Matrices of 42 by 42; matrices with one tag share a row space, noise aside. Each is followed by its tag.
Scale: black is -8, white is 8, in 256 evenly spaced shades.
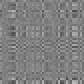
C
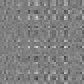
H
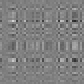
C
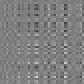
H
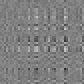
H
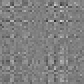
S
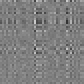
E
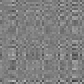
C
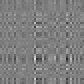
E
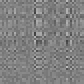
E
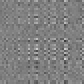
H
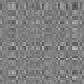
C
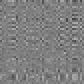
C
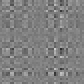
S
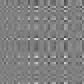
H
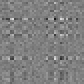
S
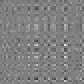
H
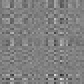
S
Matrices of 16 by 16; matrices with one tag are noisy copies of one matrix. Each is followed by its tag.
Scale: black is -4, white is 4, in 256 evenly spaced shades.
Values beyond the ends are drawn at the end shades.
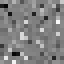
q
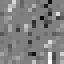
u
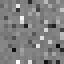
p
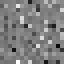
p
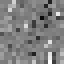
u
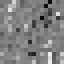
u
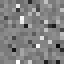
p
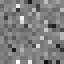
p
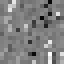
u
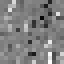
u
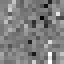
u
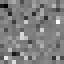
q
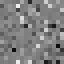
p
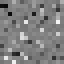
q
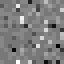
p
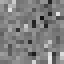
u
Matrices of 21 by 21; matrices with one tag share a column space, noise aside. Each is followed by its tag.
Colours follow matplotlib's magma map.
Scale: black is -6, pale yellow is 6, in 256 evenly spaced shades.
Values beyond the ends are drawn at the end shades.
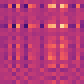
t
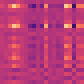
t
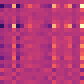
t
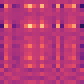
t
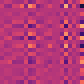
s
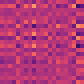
s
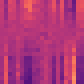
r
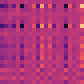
t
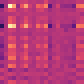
t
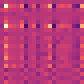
t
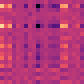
t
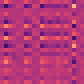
s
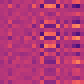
s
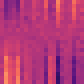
r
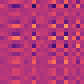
s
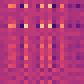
t
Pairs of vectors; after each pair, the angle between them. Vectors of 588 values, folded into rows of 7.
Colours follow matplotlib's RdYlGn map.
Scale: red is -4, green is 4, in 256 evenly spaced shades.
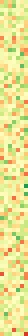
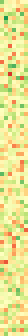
orthogonal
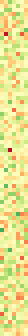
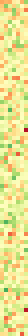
orthogonal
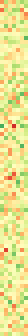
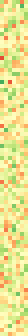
partly opposed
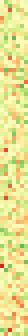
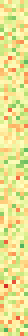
partly aligned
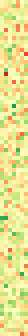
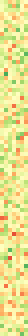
nearly opposite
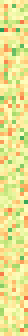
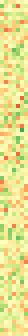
partly aligned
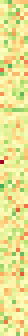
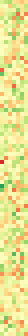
nearly parallel
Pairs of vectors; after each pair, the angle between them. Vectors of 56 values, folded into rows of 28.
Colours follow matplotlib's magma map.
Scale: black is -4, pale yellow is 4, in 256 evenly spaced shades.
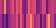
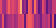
partly aligned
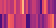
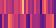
nearly parallel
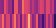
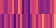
nearly opposite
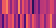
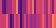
partly opposed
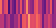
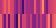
orthogonal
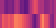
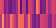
partly aligned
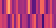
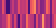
nearly opposite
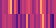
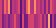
orthogonal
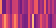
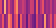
orthogonal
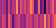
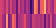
nearly opposite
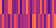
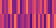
nearly parallel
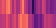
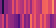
partly opposed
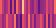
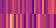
orthogonal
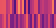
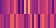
nearly opposite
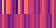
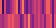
nearly opposite
